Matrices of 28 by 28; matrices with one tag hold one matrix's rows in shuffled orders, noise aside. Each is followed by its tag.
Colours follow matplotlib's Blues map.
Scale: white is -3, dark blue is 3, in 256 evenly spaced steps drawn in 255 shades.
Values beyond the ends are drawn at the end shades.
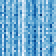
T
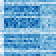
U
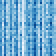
T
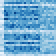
U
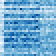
U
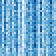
T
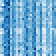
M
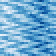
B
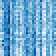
M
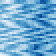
B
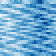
B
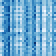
M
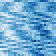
B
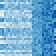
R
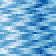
B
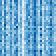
T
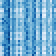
M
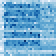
U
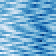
B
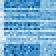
U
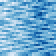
B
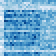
U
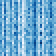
T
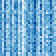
T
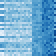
R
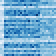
U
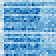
U
